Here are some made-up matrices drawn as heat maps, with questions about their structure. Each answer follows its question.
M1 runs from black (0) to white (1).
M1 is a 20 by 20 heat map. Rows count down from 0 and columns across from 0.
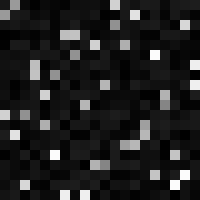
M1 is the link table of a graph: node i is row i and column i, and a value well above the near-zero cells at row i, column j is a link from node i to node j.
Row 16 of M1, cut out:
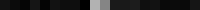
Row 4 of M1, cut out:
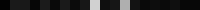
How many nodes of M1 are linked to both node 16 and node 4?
1
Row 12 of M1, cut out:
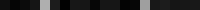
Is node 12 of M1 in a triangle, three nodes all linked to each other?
no
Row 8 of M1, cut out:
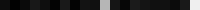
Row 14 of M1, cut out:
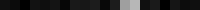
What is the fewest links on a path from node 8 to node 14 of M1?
6
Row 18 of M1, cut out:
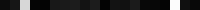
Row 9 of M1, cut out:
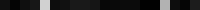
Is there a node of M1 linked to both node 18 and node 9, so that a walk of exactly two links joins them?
no
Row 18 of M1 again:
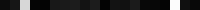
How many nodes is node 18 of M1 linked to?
2
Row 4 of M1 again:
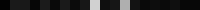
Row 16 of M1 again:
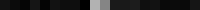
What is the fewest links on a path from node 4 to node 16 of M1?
2
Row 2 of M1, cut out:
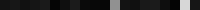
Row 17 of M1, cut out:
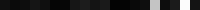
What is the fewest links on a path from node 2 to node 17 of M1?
2
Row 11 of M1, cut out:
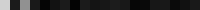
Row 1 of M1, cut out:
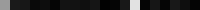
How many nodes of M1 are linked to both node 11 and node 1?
1
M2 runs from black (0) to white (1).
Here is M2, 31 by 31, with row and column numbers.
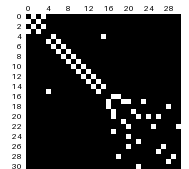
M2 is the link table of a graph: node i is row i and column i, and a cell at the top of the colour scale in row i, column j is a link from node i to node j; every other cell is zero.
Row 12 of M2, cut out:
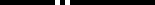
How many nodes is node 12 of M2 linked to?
2
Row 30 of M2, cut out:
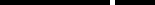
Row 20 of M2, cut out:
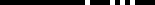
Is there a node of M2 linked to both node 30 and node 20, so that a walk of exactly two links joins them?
yes
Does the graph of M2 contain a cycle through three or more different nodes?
yes
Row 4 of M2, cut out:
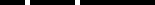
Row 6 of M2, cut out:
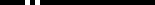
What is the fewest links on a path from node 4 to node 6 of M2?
2
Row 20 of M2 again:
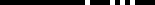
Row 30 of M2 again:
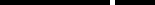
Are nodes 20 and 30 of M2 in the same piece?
yes
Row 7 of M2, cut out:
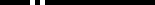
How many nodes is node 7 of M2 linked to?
2
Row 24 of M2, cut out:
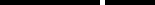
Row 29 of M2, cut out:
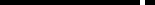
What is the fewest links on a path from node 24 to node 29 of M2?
6
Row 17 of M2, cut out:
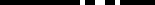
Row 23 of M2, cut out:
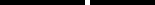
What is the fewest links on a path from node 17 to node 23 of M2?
1
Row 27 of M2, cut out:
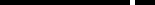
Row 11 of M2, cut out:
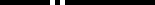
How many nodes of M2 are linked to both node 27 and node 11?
0
